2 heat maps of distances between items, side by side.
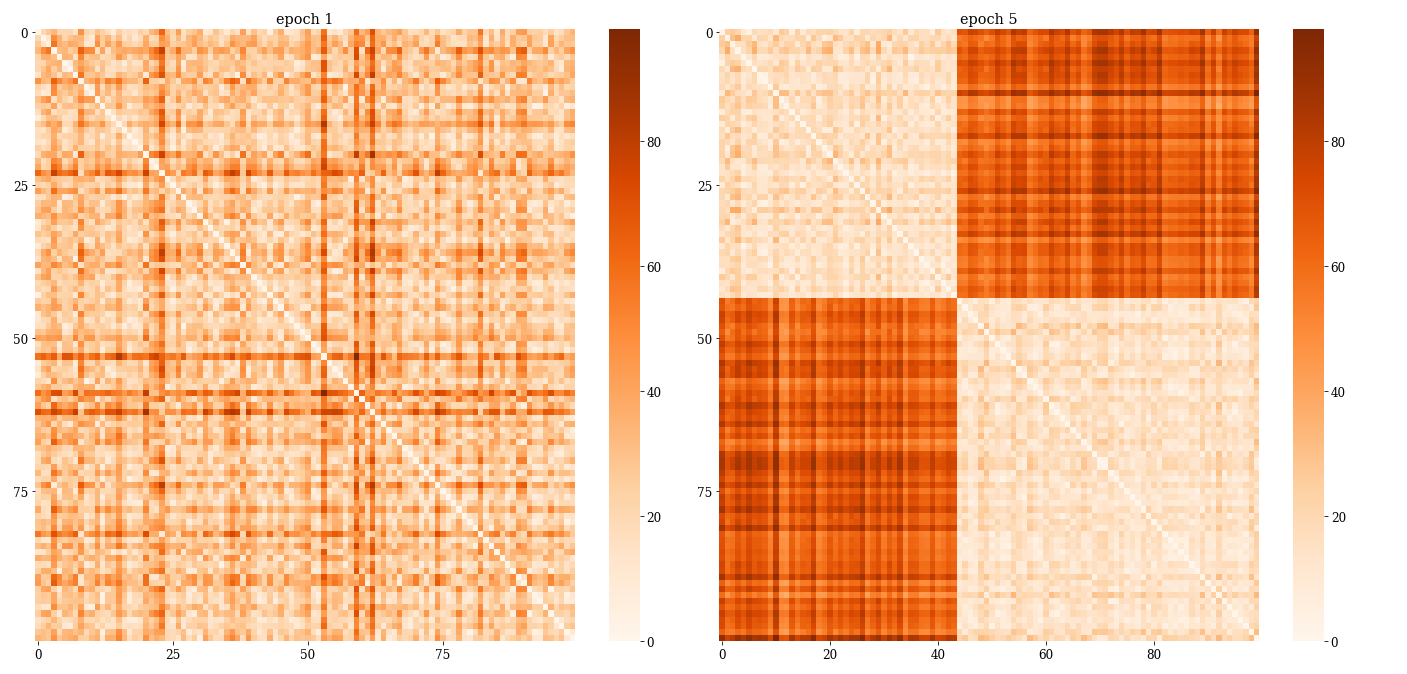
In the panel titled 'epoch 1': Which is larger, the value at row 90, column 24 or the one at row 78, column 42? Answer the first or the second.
the first
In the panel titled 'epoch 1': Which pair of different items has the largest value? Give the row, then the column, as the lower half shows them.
59, 53
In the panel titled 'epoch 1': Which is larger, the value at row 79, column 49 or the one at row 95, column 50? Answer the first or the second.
the second
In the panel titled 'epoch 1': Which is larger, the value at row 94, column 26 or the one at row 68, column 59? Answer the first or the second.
the second
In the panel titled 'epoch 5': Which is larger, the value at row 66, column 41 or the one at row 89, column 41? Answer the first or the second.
the second
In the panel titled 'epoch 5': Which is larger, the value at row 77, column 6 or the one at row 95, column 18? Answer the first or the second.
the first
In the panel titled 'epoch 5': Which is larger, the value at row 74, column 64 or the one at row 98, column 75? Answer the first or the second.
the second
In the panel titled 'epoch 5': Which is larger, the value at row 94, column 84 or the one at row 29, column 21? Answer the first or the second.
the second
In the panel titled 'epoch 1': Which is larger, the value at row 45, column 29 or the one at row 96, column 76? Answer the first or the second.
the first
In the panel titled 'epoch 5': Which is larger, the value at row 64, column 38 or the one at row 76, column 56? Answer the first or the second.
the first
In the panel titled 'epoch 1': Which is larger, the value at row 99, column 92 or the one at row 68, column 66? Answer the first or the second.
the second
